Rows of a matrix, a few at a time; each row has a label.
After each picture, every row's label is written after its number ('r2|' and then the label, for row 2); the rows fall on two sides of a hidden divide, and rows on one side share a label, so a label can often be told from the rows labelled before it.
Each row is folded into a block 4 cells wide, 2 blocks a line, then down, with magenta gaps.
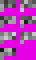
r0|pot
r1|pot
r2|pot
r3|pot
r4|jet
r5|jet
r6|pot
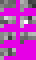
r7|pot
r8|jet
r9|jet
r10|jet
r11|jet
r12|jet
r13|jet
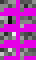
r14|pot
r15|pot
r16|jet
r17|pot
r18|jet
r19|pot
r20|pot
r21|pot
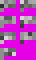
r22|jet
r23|jet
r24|jet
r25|jet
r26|jet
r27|jet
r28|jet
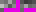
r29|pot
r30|pot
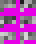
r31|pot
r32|pot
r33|pot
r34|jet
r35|jet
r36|jet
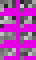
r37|pot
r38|pot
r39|pot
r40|pot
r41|jet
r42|pot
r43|jet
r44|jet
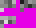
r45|jet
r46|pot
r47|jet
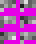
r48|jet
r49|jet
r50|jet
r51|pot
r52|pot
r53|jet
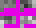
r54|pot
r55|pot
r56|pot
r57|jet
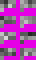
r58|pot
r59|jet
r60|pot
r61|jet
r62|jet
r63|pot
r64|pot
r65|jet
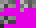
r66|pot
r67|jet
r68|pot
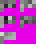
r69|pot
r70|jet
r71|pot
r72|pot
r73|jet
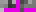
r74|jet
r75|pot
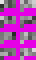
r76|jet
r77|jet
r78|jet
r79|pot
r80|pot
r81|jet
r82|pot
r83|jet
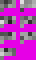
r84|pot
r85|jet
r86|pot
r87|pot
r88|pot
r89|jet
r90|pot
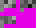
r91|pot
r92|pot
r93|pot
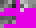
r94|pot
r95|jet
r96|pot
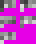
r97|jet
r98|pot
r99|jet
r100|jet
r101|jet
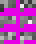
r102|jet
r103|pot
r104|jet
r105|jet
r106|pot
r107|pot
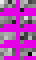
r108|jet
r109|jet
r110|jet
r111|jet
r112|jet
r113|pot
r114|jet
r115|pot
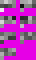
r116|jet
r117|jet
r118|pot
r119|pot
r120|pot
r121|pot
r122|pot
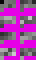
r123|pot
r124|pot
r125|jet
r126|pot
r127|pot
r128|pot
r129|jet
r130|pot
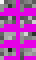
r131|jet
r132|pot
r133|pot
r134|pot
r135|jet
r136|jet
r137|jet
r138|jet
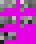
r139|jet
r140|jet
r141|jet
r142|jet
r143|pot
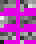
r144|pot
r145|pot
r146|jet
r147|pot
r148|pot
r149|jet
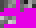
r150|pot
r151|pot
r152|jet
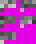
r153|jet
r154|pot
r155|pot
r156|pot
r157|pot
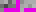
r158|jet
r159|jet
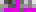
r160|jet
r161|jet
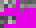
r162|jet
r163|pot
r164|pot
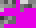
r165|pot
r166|jet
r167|pot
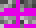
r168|pot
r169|pot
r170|jet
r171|jet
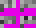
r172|jet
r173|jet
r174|jet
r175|pot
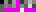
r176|pot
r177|pot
